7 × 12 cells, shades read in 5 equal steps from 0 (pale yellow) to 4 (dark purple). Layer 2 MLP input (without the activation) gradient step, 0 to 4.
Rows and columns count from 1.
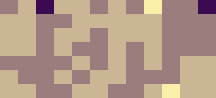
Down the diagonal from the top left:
2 1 2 1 1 1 2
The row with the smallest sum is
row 7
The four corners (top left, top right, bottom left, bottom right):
2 4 1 1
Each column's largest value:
2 2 4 2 2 2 2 2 2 2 2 4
